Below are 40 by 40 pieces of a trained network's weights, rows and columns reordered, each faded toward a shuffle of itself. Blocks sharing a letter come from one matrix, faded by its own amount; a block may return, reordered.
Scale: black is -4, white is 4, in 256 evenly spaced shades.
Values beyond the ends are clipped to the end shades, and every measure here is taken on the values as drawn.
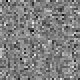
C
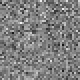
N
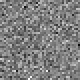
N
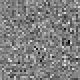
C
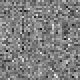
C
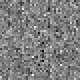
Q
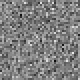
N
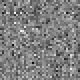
Q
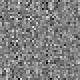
C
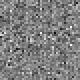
Q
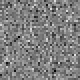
C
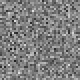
N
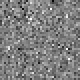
Q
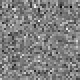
C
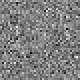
C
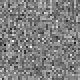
N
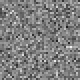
N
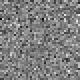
C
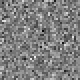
N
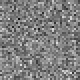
N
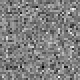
C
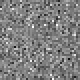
Q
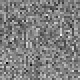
N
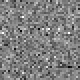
Q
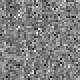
Q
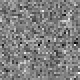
Q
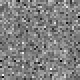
Q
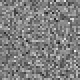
N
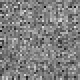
C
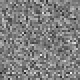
N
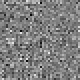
C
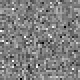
Q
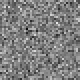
N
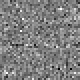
Q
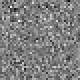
C
